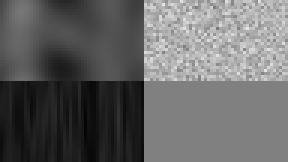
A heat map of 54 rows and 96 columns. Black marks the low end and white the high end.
It is made of 2 by 2 panels. Panel 1,1: low, smooth. Panel 1,2: high, fine-grained. Panel 2,1: very low, streaked downward, faint in contrast. Panel 2,2: middling, flat.
